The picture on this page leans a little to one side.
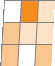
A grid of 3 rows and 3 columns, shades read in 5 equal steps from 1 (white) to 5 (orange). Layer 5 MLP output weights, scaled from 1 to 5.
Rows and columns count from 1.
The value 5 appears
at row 1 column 2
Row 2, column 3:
2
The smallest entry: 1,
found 2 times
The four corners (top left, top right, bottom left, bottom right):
1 2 3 3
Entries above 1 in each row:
2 3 2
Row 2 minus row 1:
2 -3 0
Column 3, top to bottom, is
2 2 3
